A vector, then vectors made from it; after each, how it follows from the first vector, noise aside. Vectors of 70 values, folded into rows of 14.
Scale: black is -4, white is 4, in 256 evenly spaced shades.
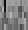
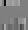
partly zeroed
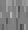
partly zeroed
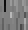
partly zeroed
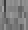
shrunk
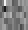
sign-scrambled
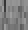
shrunk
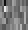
sign-scrambled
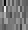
sign-scrambled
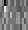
sign-scrambled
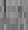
shrunk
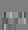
partly zeroed
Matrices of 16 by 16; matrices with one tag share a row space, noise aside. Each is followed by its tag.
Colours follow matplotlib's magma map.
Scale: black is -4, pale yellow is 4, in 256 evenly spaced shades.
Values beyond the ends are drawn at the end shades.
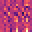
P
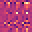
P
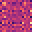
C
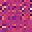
C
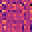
C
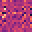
C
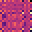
C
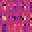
C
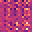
P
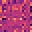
C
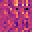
P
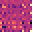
C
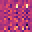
P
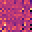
C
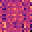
C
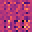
P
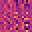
P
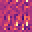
P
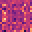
C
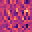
P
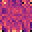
C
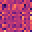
C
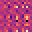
P
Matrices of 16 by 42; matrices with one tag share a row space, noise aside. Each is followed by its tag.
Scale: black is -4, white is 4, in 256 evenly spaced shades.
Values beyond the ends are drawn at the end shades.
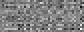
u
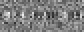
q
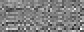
u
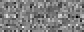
q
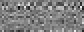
u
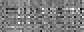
u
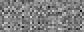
q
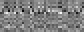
q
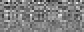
q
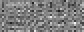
u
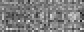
u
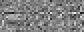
u
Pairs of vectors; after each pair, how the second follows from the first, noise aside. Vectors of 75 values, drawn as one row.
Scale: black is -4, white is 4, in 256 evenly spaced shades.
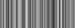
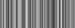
copied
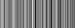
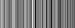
copied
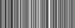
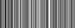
copied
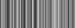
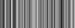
wrapped around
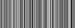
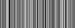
wrapped around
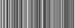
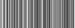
copied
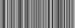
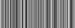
reversed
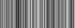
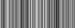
reversed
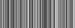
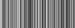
reversed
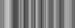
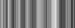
wrapped around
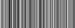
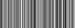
reversed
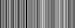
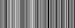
reversed
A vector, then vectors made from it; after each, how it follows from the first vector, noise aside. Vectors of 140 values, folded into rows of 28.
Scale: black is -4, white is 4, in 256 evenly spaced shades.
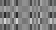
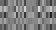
reversed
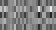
reversed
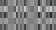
reversed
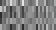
wrapped around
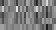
wrapped around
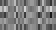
reversed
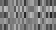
reversed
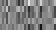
wrapped around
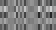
reversed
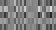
reversed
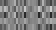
reversed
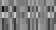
wrapped around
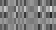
reversed
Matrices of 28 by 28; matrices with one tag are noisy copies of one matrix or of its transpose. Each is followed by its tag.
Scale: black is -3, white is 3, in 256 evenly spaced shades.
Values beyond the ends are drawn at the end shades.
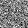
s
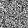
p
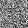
s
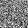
s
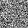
p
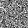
p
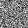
p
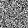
p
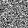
p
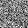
s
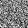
s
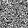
p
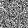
p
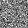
p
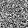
s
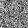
p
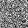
s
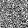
s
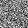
s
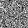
p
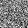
s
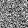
s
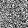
s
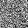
s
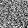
s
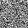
p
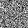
p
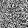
s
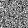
p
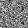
p
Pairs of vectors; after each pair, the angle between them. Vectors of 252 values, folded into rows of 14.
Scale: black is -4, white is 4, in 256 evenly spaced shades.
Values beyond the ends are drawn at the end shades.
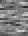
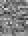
partly opposed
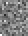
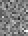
orthogonal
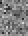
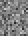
partly opposed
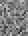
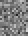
partly aligned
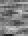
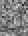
partly opposed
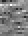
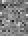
partly opposed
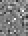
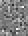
orthogonal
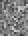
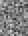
partly opposed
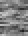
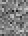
partly opposed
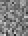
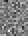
partly aligned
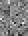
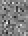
orthogonal
